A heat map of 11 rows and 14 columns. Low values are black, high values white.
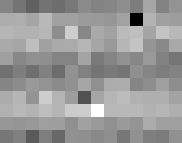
No row or column stands out. On average the colour sits 60% of the way up the scale. The bottom right is the smoothest part. Stripes running across repeat 2 times from top to bottom.
